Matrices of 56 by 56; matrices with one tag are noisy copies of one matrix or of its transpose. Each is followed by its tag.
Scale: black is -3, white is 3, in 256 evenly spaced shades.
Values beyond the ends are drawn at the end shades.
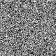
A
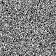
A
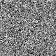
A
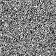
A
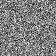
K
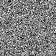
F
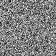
F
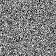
A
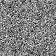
A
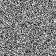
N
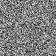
N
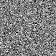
K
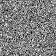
A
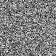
K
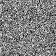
A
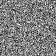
K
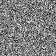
K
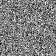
K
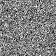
A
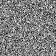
K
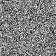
A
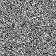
N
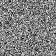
F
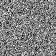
F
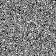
K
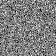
K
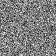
N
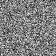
K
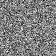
K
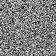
F
